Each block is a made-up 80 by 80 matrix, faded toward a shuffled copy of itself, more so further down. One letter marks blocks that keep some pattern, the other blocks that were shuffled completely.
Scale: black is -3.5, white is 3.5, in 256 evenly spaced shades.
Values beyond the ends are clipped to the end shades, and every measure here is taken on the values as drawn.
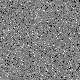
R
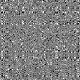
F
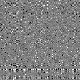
F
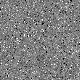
R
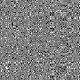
F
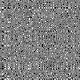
F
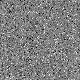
R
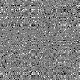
F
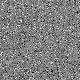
R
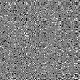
F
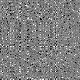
F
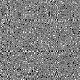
F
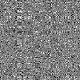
F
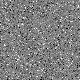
R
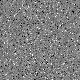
R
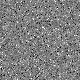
R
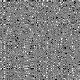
F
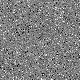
R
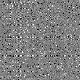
F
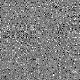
F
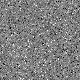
R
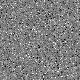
R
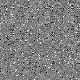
F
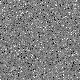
R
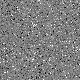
R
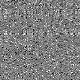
F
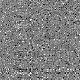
F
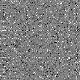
F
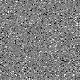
F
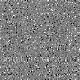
F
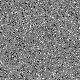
R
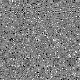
F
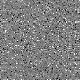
F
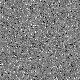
R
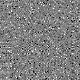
F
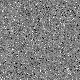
R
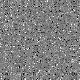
F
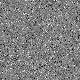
R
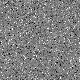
R
